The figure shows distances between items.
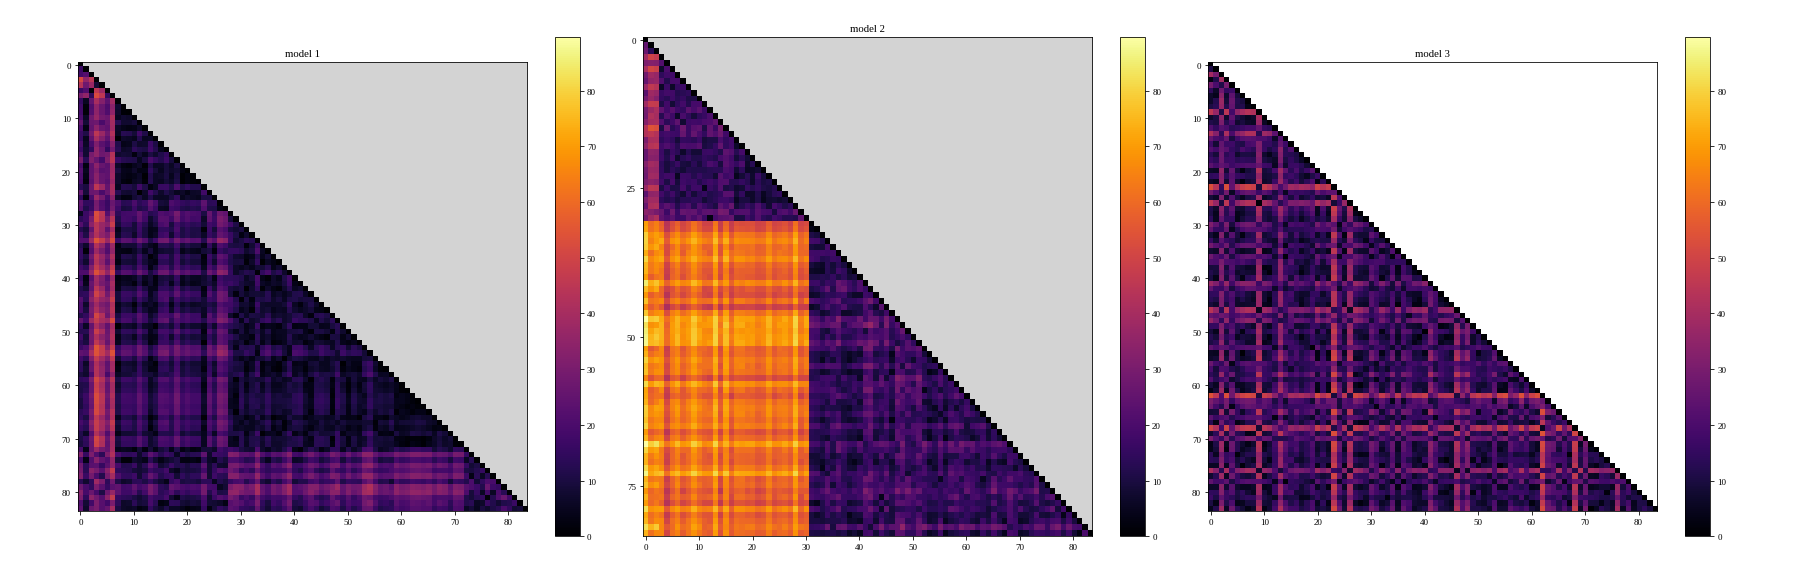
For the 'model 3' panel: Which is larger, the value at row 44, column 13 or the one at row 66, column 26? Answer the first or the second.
the first
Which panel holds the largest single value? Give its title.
model 2
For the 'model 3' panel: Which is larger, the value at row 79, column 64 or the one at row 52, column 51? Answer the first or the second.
the first
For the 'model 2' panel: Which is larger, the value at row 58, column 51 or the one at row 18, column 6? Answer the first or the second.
the first
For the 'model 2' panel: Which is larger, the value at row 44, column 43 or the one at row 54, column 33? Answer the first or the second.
the first
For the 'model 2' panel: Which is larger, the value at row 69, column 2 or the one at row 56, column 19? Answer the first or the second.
the first
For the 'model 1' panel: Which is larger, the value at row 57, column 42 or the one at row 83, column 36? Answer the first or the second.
the second
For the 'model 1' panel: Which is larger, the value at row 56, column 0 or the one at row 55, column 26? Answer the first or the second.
the second
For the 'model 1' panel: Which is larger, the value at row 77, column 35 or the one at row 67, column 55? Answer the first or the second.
the first
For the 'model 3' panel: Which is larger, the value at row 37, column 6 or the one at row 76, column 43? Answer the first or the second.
the second
